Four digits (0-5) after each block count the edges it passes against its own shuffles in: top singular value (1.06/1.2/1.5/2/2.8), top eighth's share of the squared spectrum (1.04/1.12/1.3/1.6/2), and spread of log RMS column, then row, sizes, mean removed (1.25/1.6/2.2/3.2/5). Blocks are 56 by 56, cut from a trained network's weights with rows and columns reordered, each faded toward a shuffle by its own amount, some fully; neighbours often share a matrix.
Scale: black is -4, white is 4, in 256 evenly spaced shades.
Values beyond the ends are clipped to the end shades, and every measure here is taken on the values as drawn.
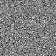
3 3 1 2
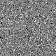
2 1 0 0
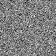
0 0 0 0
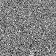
1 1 0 0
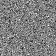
0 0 0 0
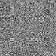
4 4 1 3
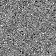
0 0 0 0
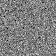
0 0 0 0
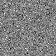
0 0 0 0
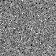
0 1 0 0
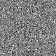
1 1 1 0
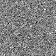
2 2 0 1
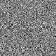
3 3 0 2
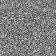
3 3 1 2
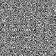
3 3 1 2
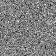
1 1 0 1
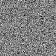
2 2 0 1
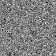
2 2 0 1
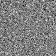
1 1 0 0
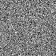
0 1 0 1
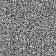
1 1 0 0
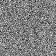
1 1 0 0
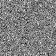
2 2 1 1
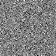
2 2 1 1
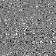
2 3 1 3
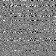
3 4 1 3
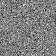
1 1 0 0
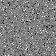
0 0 0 0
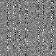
3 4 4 1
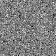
2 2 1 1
